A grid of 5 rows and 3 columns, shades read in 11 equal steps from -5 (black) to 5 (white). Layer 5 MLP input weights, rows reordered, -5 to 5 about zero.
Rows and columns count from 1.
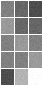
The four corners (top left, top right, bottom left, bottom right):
0 -2 -2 5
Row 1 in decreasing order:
0 -1 -2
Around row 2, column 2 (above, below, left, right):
-1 1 1 -1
